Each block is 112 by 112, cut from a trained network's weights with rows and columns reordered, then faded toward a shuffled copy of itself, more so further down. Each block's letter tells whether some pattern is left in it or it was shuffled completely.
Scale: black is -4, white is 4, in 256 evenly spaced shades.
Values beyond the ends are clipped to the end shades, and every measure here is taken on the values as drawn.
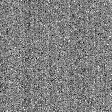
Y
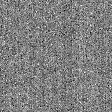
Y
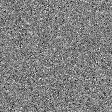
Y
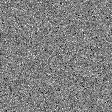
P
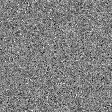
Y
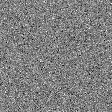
P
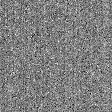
Y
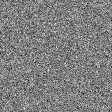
P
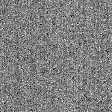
Y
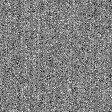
Y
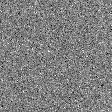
P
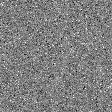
P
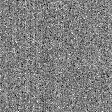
Y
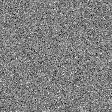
P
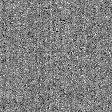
Y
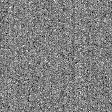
Y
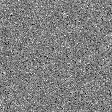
P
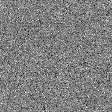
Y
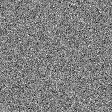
P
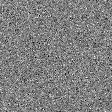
P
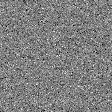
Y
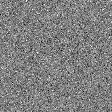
P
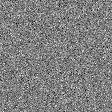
P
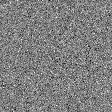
P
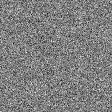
Y
